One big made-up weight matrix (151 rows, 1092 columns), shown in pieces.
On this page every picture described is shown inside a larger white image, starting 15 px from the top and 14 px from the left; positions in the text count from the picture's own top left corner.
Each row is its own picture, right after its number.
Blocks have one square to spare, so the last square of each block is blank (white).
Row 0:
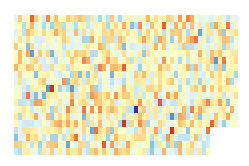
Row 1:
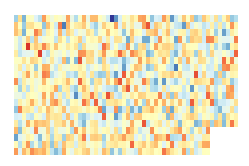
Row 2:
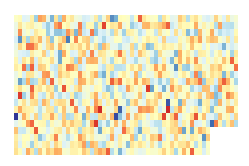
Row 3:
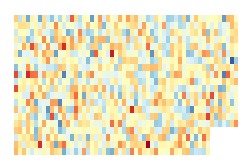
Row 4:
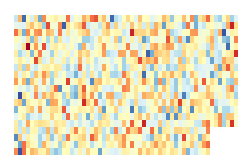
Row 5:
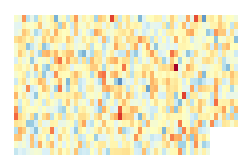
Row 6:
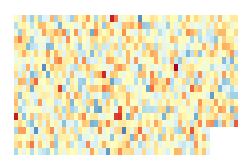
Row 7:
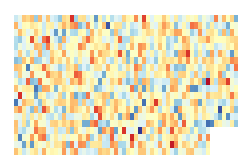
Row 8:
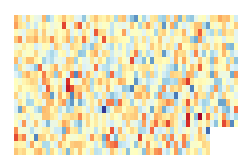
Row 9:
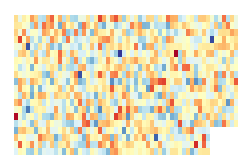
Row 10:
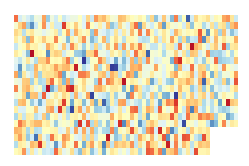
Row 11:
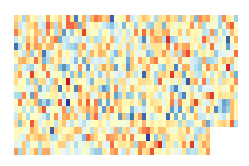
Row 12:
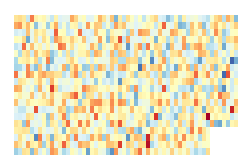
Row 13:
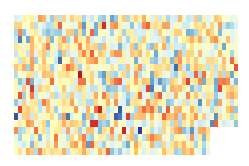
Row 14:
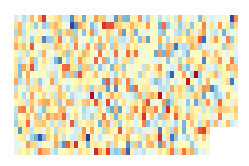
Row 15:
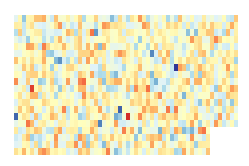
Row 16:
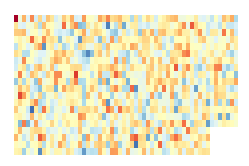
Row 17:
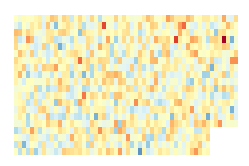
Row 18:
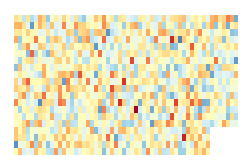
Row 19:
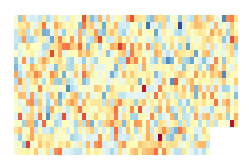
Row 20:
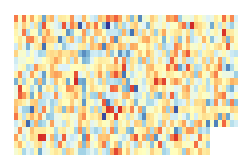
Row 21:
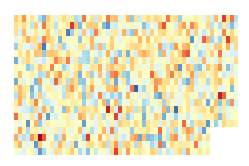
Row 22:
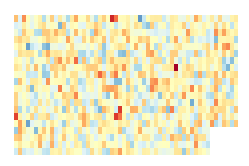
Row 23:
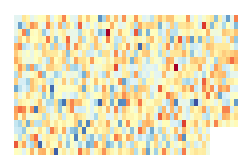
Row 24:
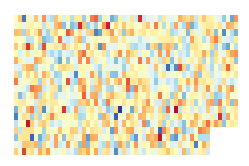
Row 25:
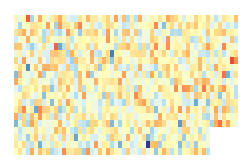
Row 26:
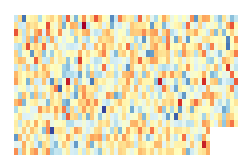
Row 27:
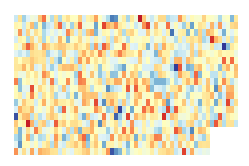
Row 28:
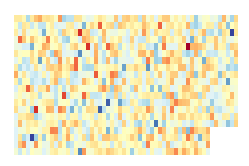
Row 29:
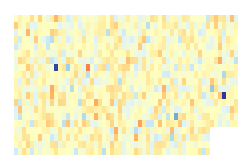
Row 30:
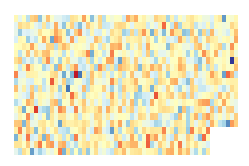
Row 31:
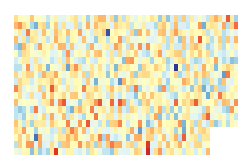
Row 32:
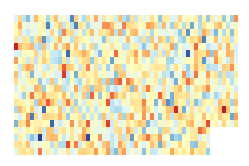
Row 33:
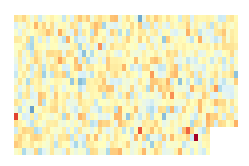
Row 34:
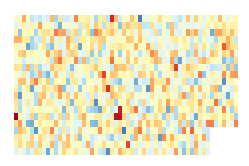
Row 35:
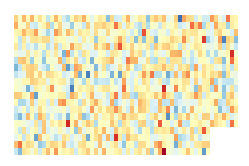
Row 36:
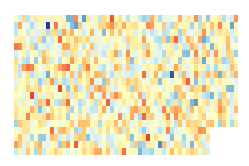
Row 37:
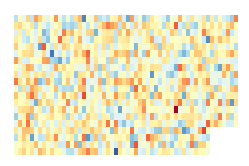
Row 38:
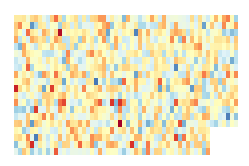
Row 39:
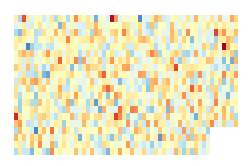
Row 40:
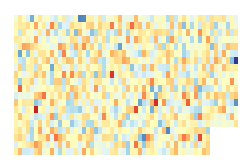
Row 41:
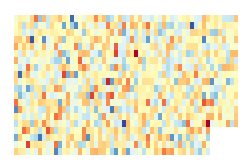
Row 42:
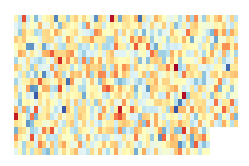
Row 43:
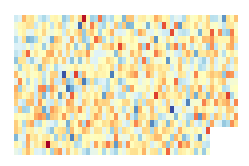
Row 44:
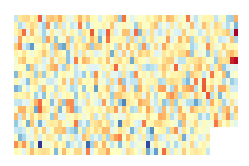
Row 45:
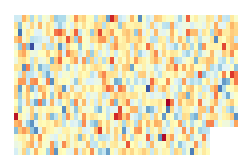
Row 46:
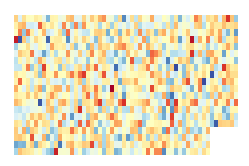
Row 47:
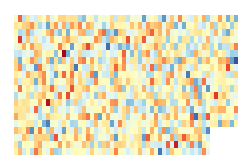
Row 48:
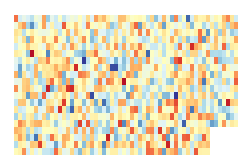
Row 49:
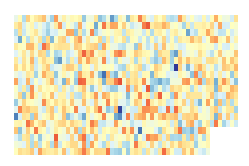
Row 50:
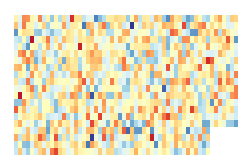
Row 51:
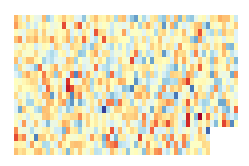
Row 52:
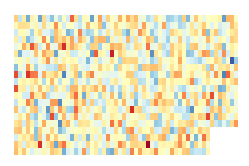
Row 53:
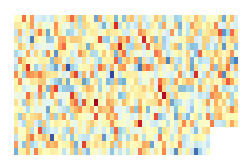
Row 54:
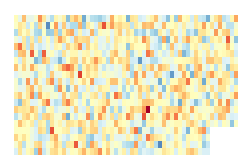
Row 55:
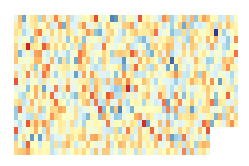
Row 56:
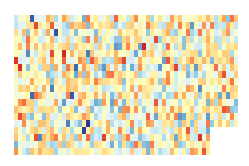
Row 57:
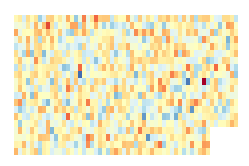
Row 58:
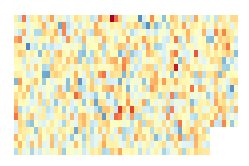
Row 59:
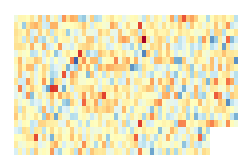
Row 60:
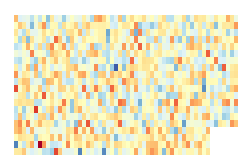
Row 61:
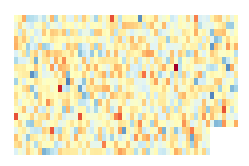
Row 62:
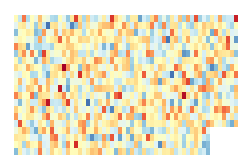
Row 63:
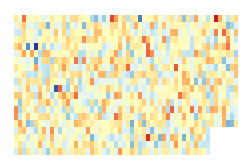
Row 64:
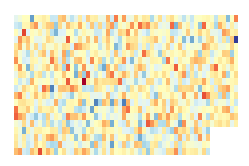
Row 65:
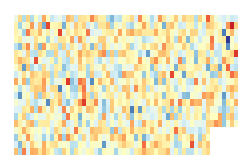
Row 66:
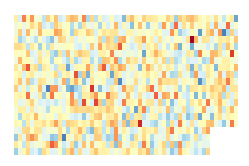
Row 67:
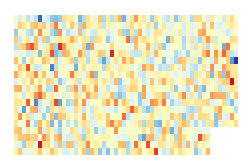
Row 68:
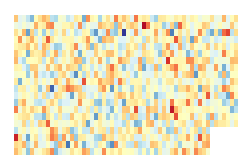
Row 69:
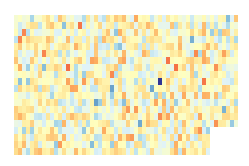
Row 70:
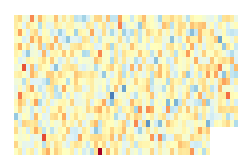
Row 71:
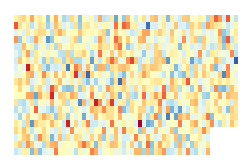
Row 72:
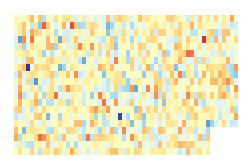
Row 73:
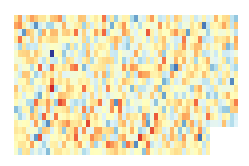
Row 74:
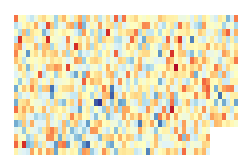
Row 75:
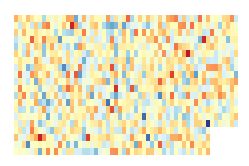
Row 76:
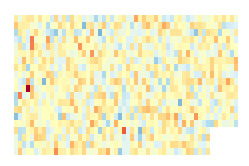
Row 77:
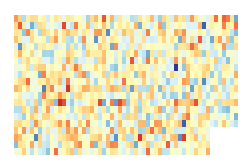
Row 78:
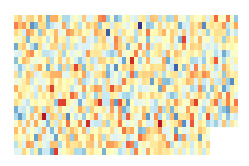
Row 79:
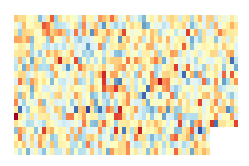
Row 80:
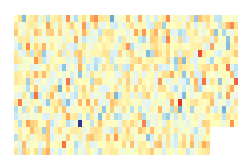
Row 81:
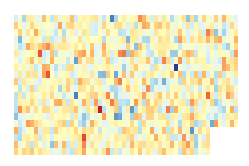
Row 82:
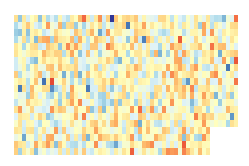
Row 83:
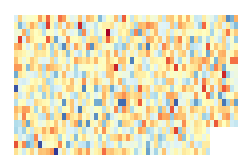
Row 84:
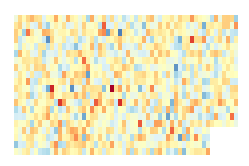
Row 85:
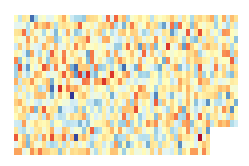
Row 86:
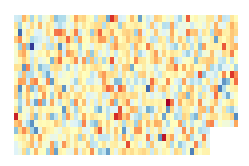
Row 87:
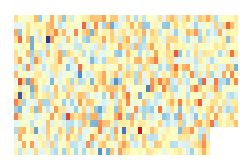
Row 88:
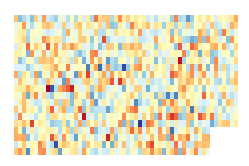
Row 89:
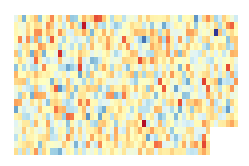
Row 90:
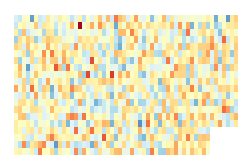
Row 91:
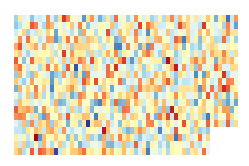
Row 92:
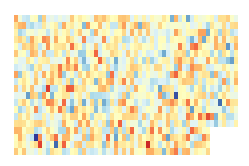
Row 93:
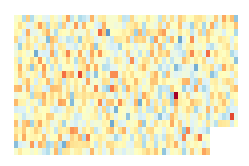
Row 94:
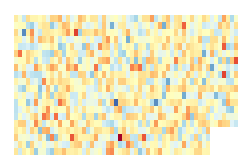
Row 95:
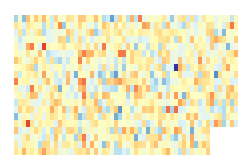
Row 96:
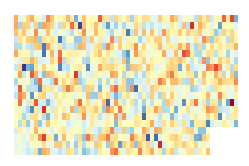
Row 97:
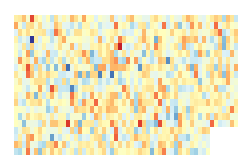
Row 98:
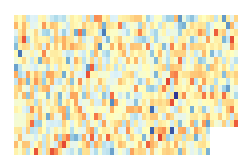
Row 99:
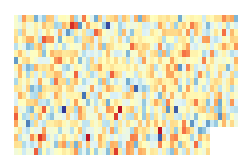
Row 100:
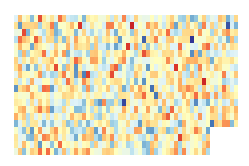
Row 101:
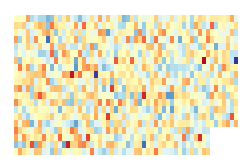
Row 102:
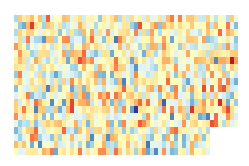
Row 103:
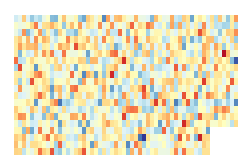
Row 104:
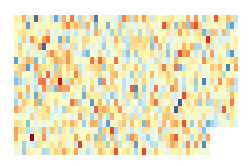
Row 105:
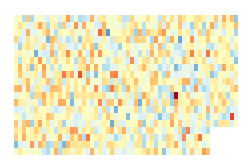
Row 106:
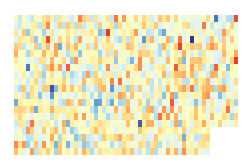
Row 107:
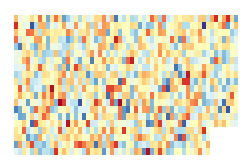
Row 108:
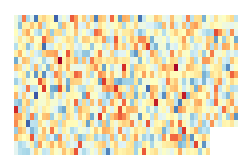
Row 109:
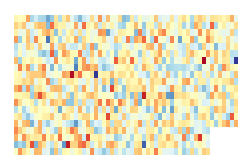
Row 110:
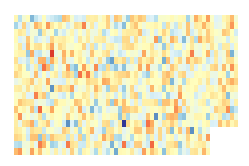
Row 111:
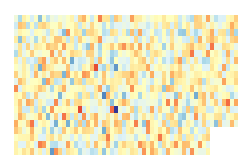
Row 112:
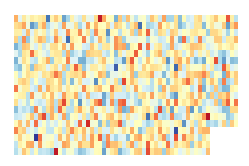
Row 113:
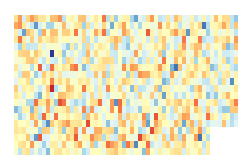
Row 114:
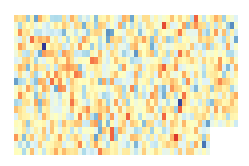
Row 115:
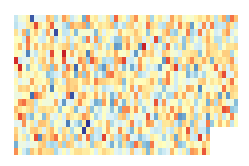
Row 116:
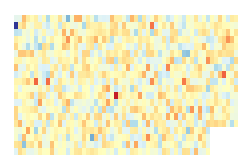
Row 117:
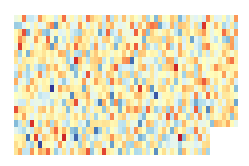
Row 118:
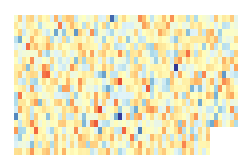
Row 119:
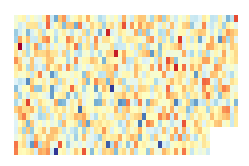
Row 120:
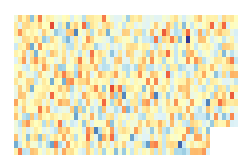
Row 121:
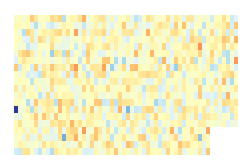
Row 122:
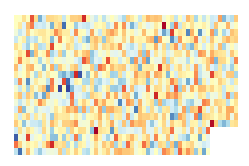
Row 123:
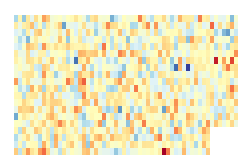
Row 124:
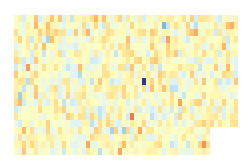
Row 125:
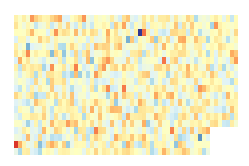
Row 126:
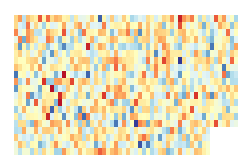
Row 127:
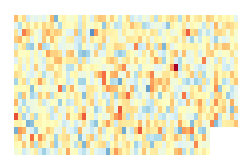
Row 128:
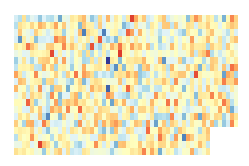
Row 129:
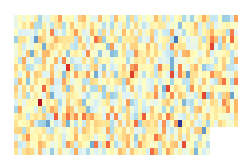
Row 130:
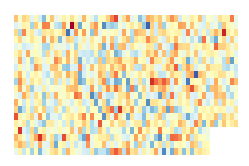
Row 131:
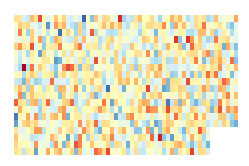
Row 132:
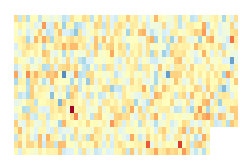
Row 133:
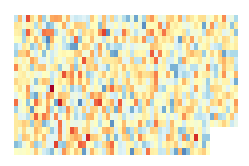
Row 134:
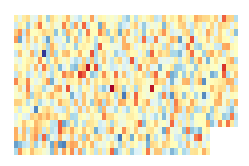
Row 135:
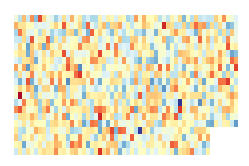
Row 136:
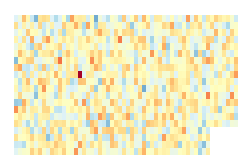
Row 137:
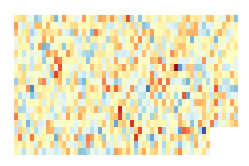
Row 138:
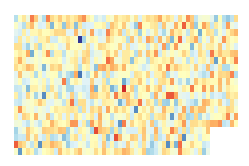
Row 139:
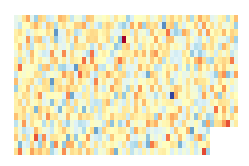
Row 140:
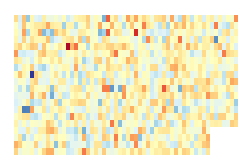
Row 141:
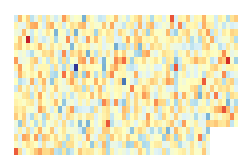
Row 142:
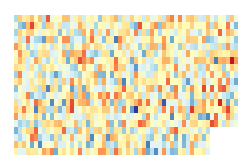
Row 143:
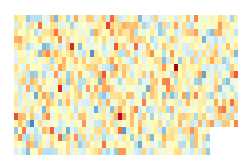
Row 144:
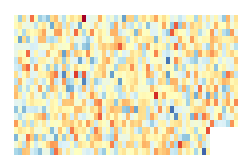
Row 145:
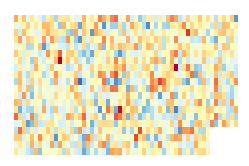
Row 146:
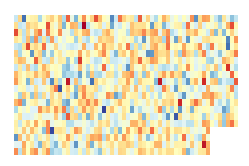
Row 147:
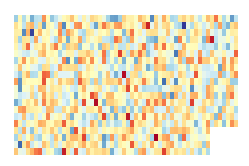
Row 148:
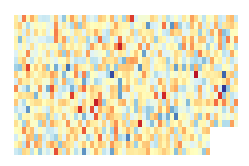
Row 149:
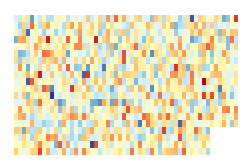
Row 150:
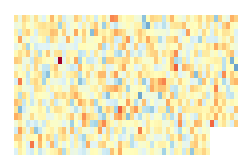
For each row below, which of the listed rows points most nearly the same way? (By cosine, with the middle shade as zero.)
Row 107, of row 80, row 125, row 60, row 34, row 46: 46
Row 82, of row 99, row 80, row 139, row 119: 119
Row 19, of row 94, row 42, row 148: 148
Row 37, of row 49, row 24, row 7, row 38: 24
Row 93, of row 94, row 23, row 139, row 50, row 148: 139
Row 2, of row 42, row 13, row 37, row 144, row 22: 13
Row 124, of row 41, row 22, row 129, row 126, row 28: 41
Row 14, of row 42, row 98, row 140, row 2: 2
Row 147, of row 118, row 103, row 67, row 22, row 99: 118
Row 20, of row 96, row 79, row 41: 96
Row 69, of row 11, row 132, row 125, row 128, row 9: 132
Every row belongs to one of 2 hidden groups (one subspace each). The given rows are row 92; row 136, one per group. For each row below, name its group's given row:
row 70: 136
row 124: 136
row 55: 136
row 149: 92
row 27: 136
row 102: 92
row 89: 136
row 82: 92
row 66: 92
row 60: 92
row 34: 136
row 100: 92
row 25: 92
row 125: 92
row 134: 92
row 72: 136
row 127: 136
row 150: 136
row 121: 92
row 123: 136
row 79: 136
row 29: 92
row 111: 92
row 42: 136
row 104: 136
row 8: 92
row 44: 92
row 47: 92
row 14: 136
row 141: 92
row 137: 136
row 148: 92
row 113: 92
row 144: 92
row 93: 92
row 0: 92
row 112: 92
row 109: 92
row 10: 92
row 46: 92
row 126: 92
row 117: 92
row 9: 136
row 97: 92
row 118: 136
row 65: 136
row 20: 136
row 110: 92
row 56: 92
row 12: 92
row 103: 92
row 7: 136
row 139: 92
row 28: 92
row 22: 136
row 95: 136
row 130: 136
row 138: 92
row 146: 136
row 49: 136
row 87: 136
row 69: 92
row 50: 136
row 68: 92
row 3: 92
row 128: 92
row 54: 136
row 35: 92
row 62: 136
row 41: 136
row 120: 92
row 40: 92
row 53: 92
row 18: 92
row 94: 92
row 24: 136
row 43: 92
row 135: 136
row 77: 92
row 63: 136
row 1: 136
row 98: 92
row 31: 92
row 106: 92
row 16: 136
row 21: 136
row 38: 92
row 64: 92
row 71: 92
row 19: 92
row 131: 136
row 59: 92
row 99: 136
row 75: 136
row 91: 92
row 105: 92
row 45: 136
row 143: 136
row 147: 136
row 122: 92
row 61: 136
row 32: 136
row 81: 136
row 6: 136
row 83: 92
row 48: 92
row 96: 136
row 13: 136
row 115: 92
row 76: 136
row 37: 136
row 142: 92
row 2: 136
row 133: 92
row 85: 92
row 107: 92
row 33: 136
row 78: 92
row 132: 92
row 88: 92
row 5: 136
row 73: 92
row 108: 136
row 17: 92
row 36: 136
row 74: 92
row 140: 92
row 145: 136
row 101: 92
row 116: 136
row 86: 136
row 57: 136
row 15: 136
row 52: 92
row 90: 92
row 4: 136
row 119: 92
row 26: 136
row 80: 136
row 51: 92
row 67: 92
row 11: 136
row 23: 92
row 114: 136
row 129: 92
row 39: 136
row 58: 136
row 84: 92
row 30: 92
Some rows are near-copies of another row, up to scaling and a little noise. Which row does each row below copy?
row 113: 73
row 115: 56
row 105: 93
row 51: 8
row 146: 26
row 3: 52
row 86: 45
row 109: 101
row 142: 102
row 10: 48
